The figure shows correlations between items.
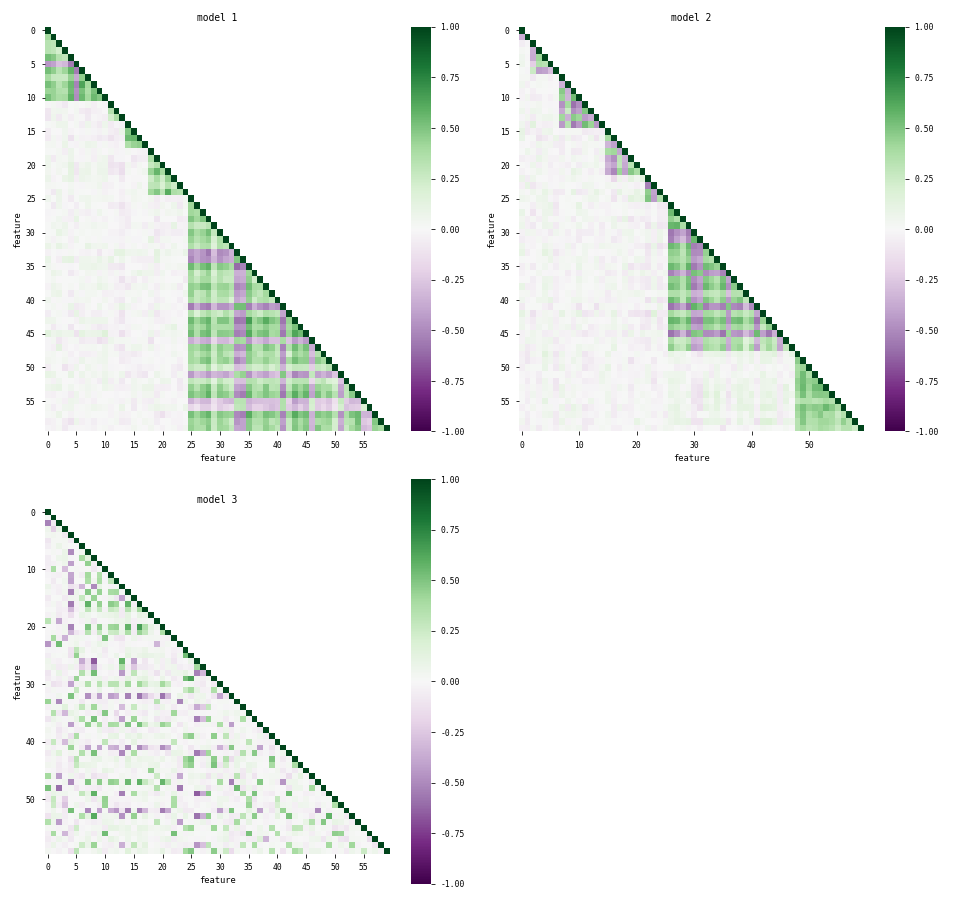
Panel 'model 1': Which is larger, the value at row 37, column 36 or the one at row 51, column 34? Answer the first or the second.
the second
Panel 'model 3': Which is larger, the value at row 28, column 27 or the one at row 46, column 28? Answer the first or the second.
the second
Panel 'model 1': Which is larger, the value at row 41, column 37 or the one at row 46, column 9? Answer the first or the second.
the second
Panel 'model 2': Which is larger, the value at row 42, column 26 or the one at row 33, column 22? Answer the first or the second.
the first
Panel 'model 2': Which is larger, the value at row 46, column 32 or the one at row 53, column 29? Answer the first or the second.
the first
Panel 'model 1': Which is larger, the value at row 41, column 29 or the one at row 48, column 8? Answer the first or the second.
the second
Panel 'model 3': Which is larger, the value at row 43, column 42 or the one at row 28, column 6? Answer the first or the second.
the second
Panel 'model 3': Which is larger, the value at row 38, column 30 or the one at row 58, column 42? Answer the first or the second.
the second
